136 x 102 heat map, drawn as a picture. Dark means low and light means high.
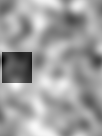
Overall the values sit about 60% of the way up the scale. There is no overall slope. An odd patch, lower than its surroundings, sits in the middle left. The ninth with the lowest average is the middle left. The middle left is the roughest part.
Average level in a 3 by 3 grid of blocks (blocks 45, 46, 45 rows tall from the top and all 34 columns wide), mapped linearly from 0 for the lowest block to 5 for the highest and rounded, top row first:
3 4 3 / 0 5 2 / 4 5 2
